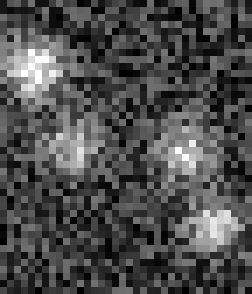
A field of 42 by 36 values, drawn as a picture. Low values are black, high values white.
Slope: none. Bumps: four. Seam: none. Ninth with the highest average: top left. Average level on the scale: 30%.
